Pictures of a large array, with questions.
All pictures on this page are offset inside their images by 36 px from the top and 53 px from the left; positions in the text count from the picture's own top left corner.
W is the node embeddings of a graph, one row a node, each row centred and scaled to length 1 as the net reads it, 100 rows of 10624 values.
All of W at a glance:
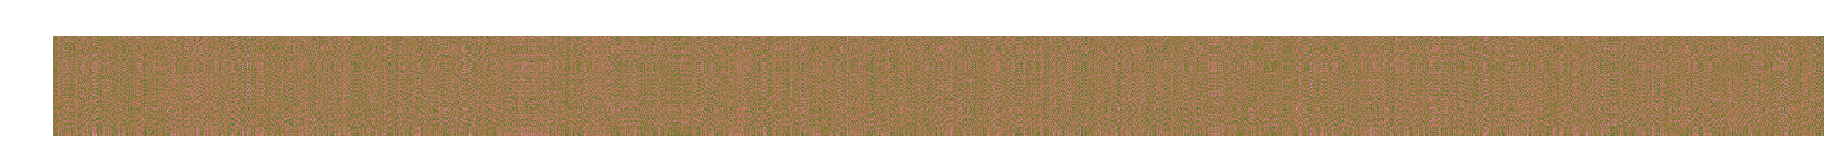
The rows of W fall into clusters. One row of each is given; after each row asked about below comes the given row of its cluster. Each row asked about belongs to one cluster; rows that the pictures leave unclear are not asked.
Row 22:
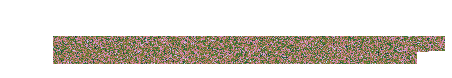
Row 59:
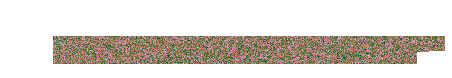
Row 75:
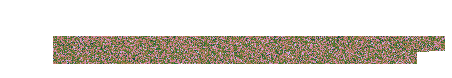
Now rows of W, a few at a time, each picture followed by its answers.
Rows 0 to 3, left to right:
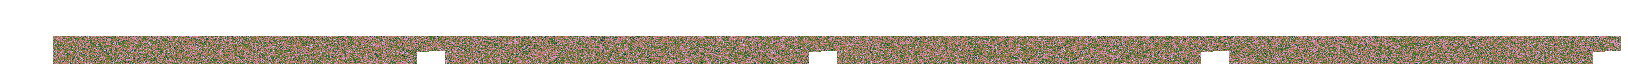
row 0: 75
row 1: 59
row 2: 59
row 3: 22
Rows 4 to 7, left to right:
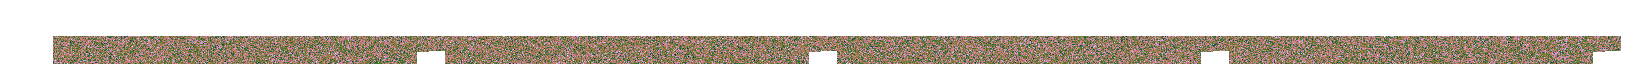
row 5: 22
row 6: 75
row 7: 59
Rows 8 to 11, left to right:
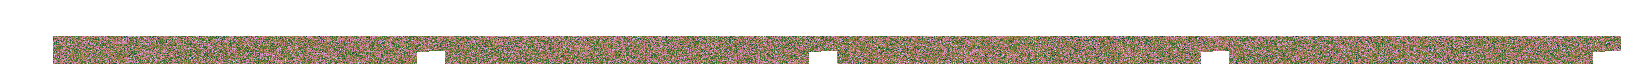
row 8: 59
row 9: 75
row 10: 22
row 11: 75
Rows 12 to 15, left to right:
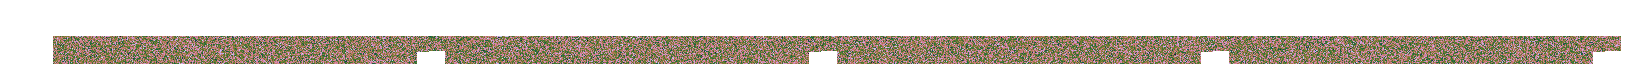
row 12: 75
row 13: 75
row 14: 22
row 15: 22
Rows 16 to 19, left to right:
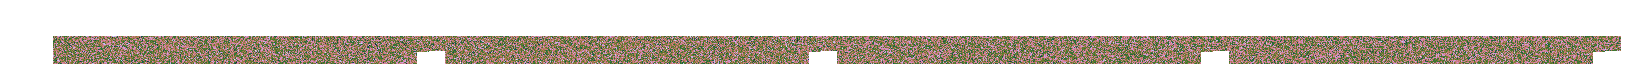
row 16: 75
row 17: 22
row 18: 59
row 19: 59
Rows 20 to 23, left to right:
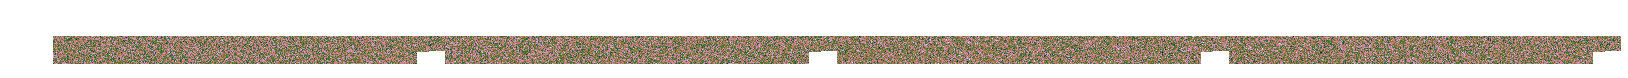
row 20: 75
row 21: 59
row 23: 75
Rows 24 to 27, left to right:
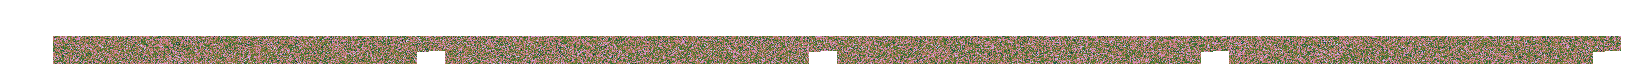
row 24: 22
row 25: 22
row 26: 59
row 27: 59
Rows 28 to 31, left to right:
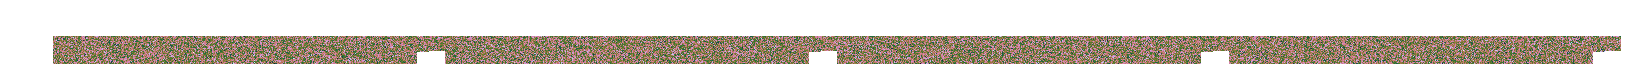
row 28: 59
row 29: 22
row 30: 59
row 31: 22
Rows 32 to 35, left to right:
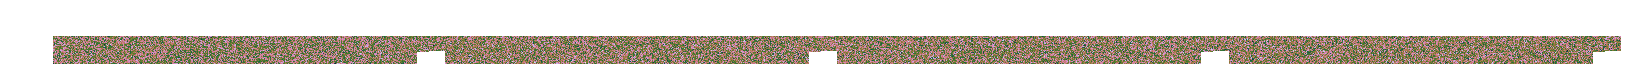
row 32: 59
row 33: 22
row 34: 59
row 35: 59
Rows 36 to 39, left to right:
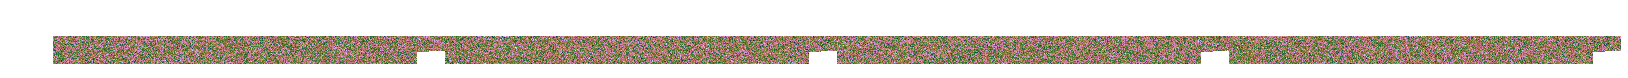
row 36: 22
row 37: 75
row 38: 59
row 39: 75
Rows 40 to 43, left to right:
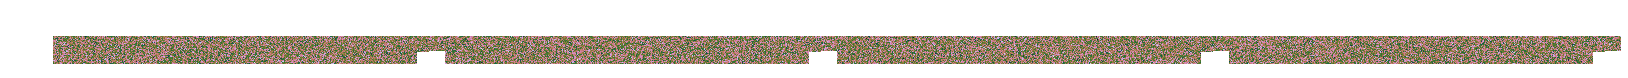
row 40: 59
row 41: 22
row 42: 75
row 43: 59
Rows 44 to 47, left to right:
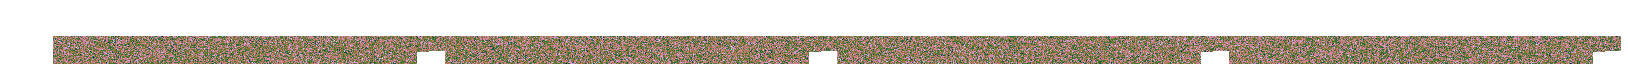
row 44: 59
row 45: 75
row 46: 22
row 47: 59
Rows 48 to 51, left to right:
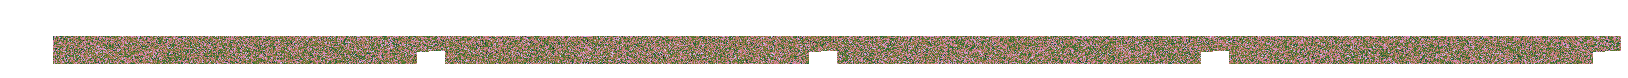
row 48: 59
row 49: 75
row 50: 22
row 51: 59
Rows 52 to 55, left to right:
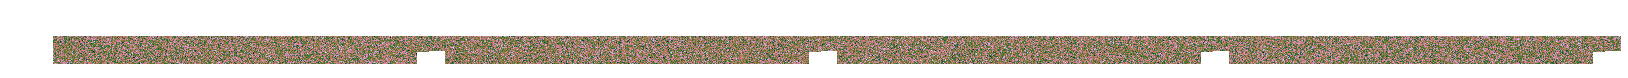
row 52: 75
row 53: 75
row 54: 59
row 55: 59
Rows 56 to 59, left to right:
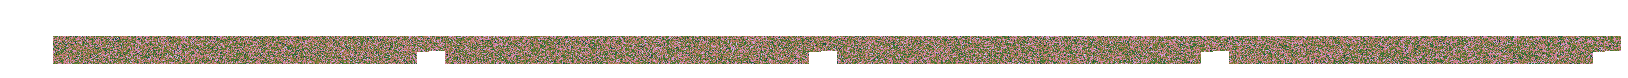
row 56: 22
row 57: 75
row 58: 59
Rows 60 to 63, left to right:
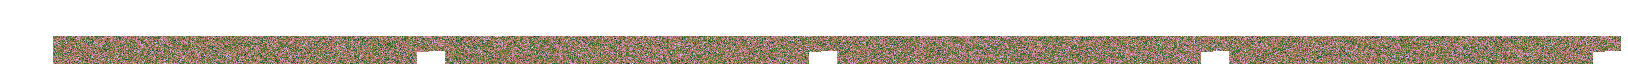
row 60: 22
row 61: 75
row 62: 22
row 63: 22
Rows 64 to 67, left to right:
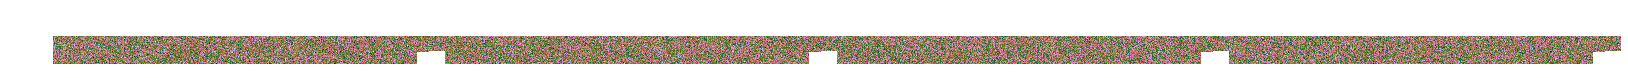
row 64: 59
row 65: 75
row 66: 75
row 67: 59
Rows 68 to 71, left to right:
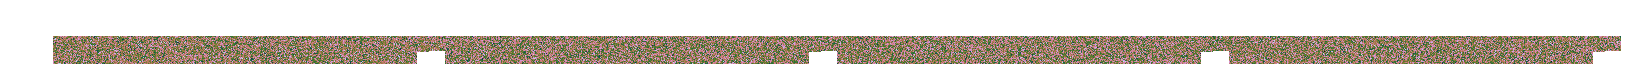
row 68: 22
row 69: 59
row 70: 75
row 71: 22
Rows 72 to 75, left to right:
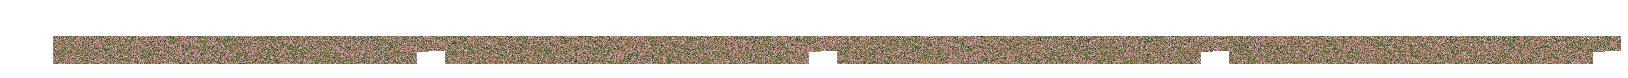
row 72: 22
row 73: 22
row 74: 22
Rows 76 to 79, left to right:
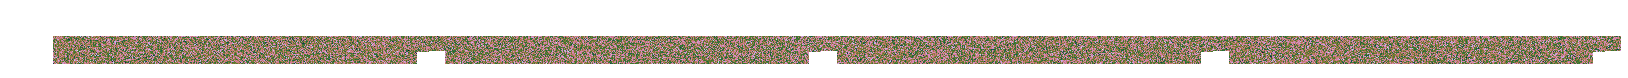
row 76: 75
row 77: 22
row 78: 59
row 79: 59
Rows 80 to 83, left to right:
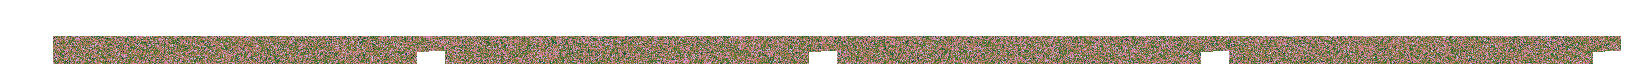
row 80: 22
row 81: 59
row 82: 75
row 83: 75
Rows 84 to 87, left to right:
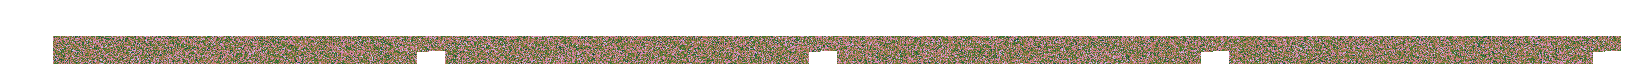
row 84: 22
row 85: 22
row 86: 59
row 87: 75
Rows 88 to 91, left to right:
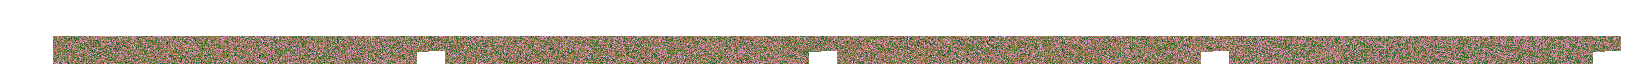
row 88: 75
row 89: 75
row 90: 22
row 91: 59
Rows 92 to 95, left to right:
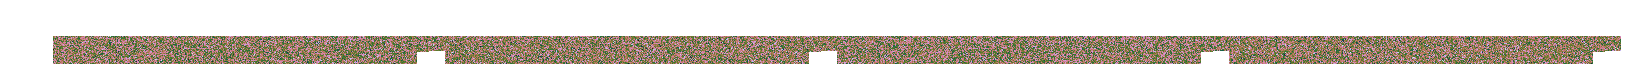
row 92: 59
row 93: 75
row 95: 75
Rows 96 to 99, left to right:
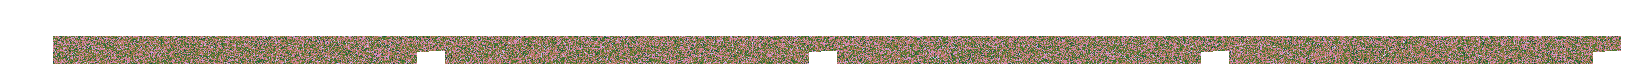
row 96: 59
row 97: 59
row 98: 59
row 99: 59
